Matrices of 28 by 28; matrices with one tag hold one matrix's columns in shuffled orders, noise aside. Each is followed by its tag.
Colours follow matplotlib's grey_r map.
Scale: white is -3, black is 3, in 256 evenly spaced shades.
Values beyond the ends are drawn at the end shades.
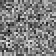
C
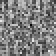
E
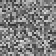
C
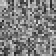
E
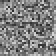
C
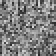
E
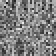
E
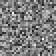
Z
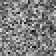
Z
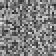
Z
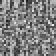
E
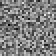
C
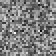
Z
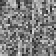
E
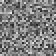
C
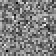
Z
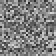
C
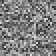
C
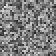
Z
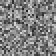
Z
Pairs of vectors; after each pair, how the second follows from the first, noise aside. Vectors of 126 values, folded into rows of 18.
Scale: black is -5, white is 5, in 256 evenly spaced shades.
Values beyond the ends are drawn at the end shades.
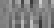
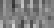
reversed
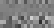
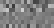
reversed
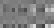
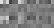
reversed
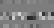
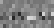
negated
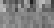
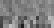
reversed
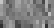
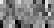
scaled up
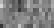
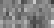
reversed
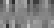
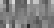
negated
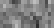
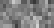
negated
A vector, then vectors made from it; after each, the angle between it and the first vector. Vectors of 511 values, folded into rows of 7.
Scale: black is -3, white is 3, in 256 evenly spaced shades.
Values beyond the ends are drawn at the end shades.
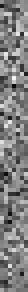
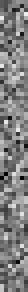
partly aligned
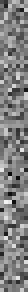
orthogonal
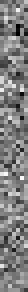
partly opposed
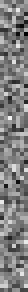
partly opposed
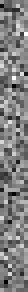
nearly parallel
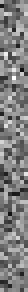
nearly parallel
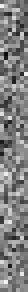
nearly opposite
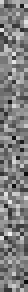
orthogonal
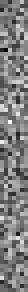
partly aligned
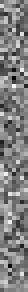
nearly opposite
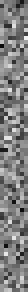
orthogonal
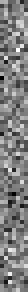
partly aligned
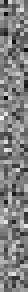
orthogonal
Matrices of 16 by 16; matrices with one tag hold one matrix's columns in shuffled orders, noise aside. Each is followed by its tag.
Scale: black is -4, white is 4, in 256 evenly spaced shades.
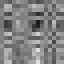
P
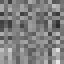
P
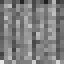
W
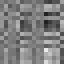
P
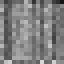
W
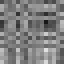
P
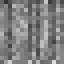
W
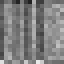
W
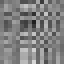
P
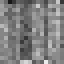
W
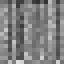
W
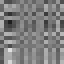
P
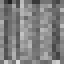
W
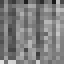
W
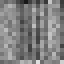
W
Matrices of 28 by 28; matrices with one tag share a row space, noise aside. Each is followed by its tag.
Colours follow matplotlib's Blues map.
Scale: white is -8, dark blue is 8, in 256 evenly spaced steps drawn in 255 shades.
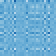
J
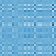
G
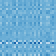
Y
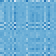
J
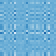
J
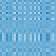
Y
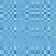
J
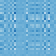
J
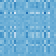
J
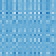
Y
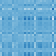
G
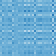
G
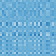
Y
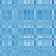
G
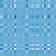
J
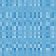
Y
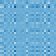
J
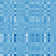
J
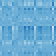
G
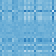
G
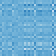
G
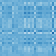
G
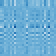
J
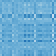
G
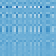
Y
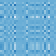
J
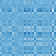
G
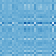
G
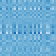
Y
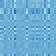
J
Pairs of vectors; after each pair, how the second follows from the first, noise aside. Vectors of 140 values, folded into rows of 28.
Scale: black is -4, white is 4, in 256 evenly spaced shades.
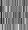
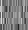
negated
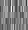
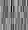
negated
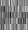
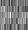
negated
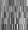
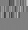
partly zeroed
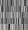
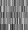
negated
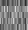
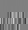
partly zeroed
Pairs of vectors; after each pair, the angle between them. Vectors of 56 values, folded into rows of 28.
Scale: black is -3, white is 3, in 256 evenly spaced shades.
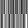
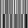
nearly opposite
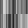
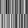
orthogonal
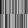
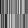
partly aligned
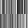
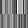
nearly opposite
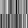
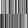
partly aligned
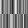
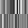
partly aligned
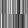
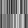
nearly opposite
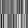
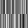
orthogonal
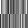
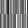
partly aligned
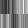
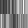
nearly parallel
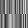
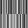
orthogonal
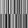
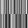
nearly parallel
